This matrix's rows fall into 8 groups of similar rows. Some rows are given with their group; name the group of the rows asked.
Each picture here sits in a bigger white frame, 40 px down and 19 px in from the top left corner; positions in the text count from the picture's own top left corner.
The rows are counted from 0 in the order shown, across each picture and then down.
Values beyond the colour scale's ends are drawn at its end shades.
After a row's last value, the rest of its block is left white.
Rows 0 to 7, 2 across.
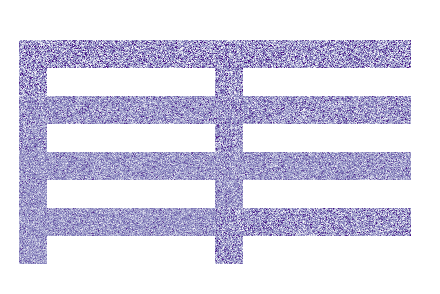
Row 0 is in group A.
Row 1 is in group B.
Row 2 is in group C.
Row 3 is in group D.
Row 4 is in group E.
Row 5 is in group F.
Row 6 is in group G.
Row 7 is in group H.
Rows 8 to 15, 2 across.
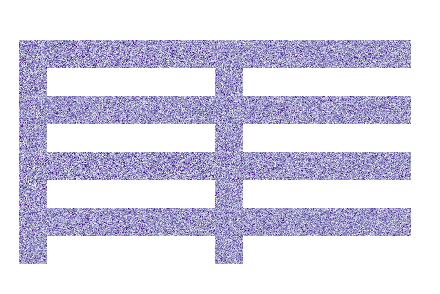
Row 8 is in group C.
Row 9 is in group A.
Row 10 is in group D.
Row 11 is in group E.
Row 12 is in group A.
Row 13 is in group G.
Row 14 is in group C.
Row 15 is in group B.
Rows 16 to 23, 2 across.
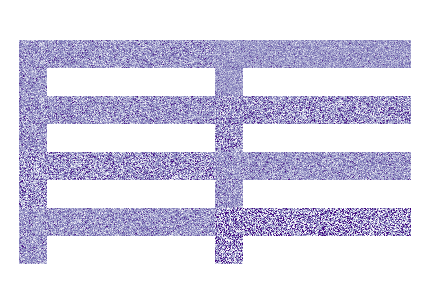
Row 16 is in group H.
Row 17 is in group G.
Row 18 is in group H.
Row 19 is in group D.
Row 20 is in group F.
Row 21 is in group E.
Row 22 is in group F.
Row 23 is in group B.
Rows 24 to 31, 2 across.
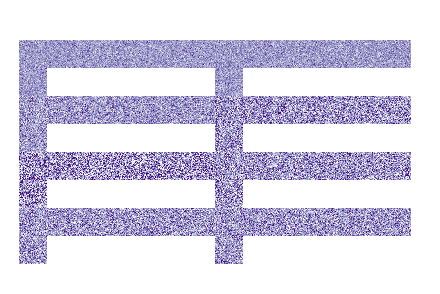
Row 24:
C
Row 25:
D
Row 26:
F
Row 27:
C
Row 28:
D
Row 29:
F
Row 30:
F
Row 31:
G
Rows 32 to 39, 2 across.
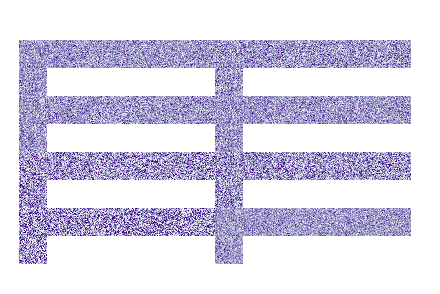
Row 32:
D
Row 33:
D
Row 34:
H
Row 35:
D
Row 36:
E
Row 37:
C
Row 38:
B
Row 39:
H
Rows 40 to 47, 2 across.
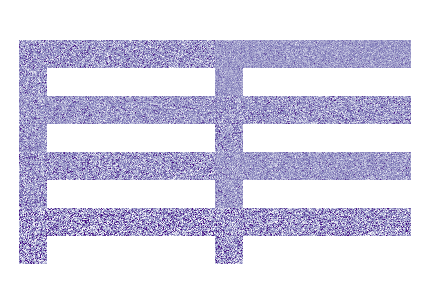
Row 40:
B
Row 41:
G
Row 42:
E
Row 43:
H
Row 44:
C
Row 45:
F
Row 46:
A
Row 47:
F
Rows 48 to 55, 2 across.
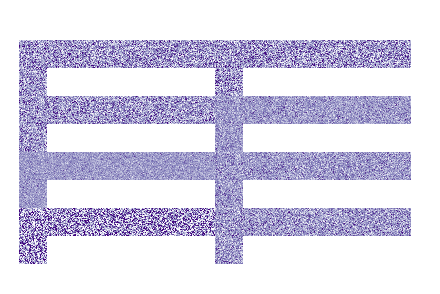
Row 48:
G
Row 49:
D
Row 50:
G
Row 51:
C
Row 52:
E
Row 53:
H
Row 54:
A
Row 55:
G
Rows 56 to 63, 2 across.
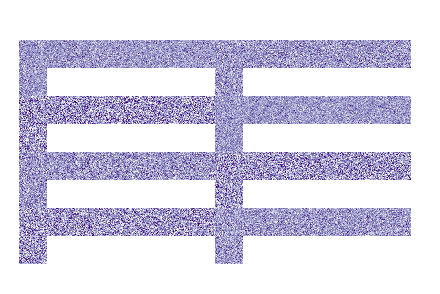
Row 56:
C
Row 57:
A
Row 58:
B
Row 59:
E
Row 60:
C
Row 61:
A
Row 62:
E
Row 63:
F
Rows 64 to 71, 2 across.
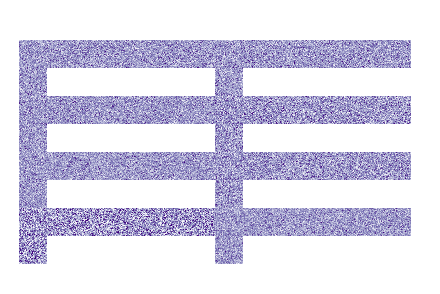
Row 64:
A
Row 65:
G
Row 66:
B
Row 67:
B
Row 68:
E
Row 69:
D
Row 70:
D
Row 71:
D
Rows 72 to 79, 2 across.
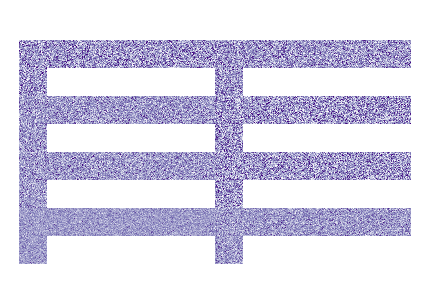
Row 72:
C
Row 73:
C
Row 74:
A
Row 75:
H
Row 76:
G
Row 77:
F
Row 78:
F
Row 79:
F
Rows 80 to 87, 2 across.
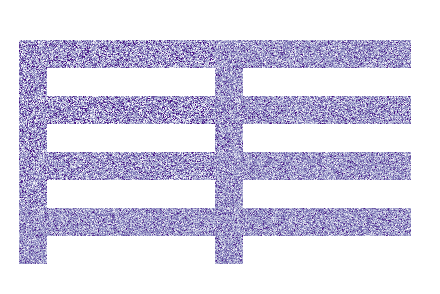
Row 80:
C
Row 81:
A
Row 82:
A
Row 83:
H
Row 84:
F
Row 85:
E
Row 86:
G
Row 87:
C
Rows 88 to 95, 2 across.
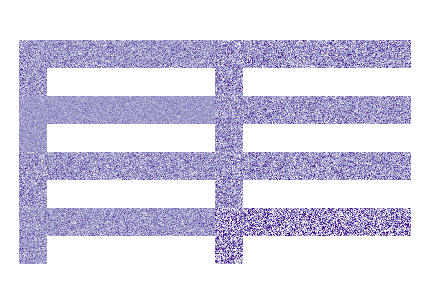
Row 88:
F
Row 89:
H
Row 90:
A
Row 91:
D
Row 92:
H
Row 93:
E
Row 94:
D
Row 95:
D
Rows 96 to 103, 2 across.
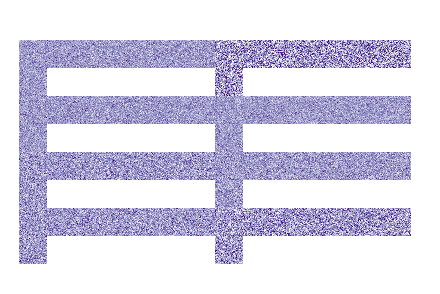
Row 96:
G
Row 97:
A
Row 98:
B
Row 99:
H
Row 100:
B
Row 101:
F
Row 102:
C
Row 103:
A
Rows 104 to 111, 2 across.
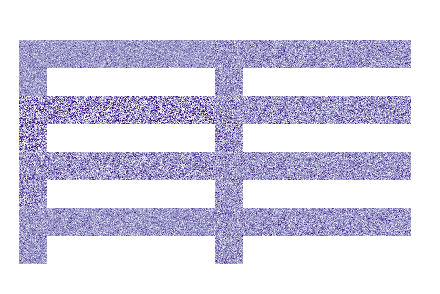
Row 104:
B
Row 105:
C
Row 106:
D
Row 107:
E
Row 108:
D
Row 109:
G
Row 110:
E
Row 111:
C
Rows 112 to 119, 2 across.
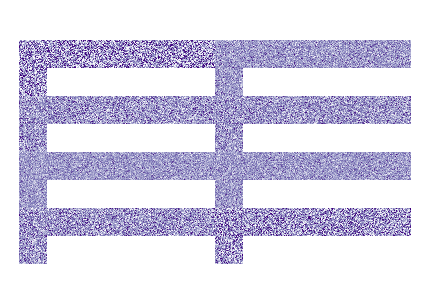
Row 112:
A
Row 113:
G
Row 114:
D
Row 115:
B
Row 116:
F
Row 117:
A
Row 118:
B
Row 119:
B
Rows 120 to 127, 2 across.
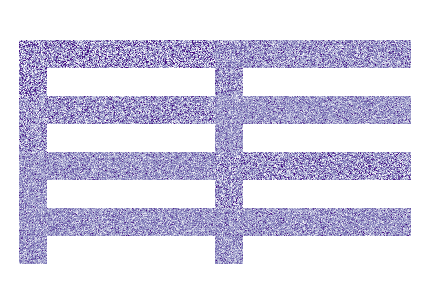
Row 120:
C
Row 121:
D
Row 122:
F
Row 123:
A
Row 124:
G
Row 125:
A
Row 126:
D
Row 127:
B
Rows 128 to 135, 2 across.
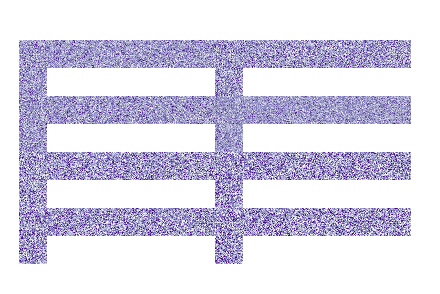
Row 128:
E
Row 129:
G
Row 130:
C
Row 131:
H
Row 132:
F
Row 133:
D
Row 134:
D
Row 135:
E
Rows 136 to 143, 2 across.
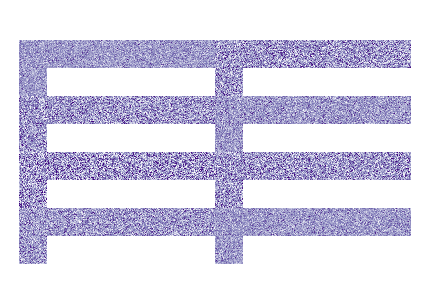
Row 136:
H
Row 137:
A
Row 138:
H
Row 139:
B
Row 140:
G
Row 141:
G
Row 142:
F
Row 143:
D
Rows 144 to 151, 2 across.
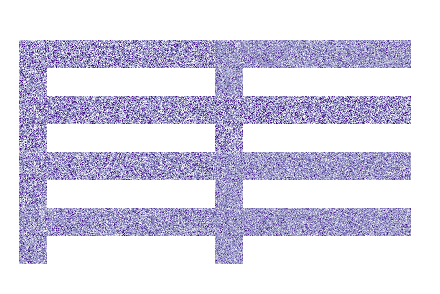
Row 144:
G
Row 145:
H
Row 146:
D
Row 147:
B
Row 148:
D
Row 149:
G
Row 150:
H
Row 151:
B
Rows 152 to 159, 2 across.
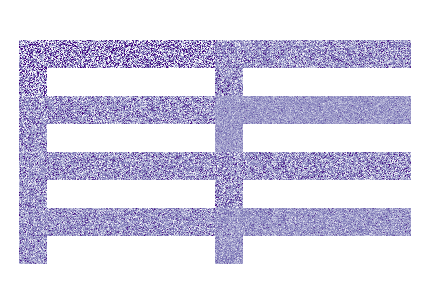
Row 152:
B
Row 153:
H
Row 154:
H
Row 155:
A
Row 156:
G
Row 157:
C
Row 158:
B
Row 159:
C
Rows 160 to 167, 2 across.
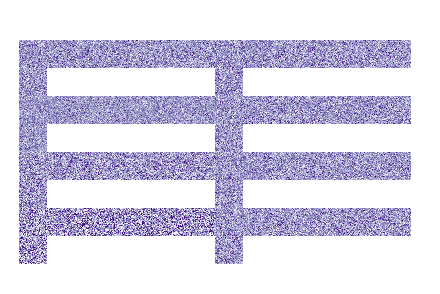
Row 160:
C
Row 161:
C
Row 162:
D
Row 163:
A
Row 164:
E
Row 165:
D
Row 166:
F
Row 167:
E
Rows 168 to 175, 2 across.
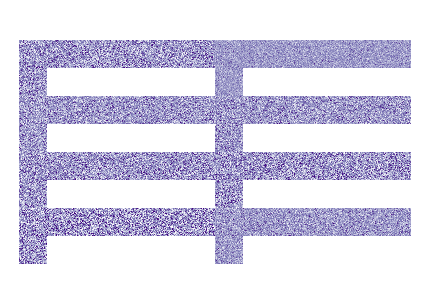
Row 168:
D
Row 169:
G
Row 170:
F
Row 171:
E
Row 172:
A
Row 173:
D
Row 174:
G
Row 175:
G
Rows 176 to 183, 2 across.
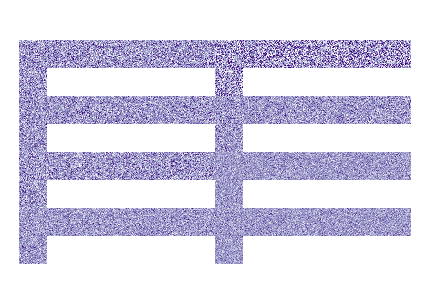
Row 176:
G
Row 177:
G
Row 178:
C
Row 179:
E
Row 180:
F
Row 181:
A
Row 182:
F
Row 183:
B
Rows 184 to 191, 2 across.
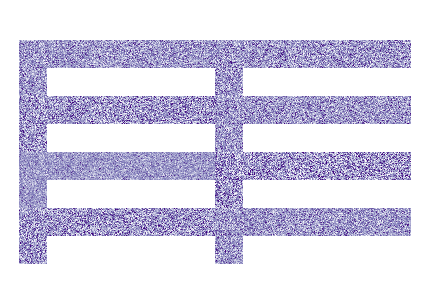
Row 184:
H
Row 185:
E
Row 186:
H
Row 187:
B
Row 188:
H
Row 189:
H
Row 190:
A
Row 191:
D
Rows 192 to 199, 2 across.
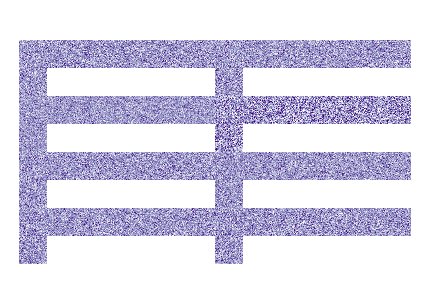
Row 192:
A
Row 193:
F
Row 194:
E
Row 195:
D
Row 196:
A
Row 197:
C
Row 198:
E
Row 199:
D
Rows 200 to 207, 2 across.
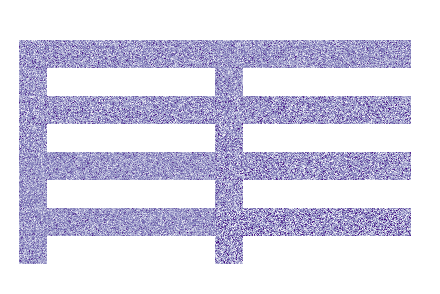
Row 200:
G
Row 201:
H
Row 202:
G
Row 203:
C
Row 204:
C
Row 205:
B
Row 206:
D
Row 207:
A
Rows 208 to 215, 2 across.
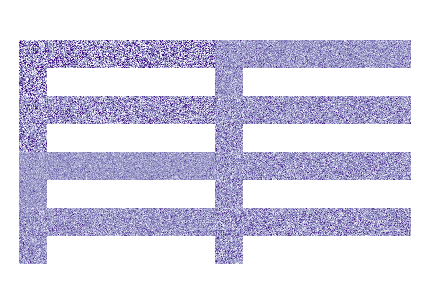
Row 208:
H
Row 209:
B
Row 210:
H
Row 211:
A
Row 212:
F
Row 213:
A
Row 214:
H
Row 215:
D
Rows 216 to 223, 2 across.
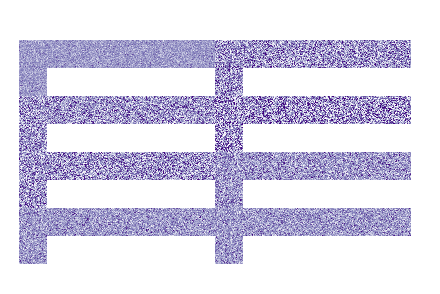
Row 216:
D
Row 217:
D
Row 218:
E
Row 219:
C
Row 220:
A
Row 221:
C
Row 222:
C
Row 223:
A
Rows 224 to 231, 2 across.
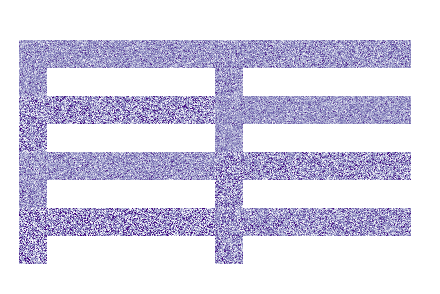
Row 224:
A
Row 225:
D
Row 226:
E
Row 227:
G
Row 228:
F
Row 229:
E
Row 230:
B
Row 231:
H
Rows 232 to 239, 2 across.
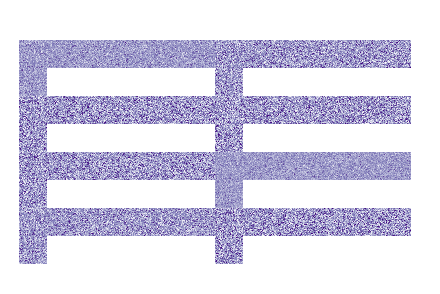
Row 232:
D
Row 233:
A
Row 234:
C
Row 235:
F
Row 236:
C
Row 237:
D
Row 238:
D
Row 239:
C
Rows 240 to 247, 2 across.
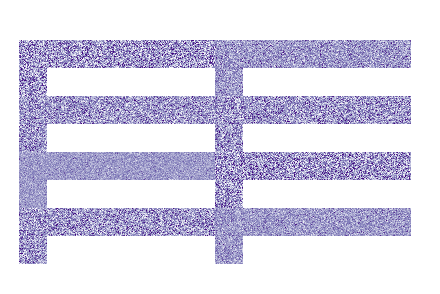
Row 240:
F
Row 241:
B
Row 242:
E
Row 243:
H
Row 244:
B
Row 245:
G
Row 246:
D
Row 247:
H
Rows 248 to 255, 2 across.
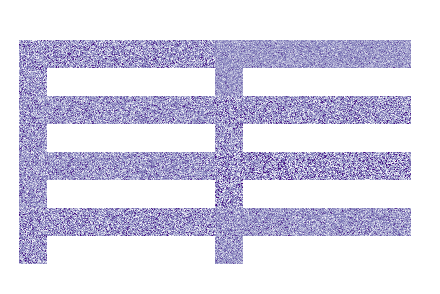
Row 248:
G
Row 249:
A
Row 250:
E
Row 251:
B
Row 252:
H
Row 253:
C
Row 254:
B
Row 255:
E
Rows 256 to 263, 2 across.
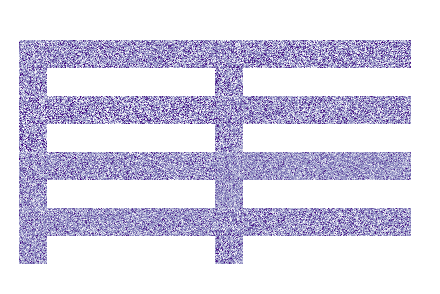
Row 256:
A
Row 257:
H
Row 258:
H
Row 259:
D
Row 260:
B
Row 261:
B
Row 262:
A
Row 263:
D
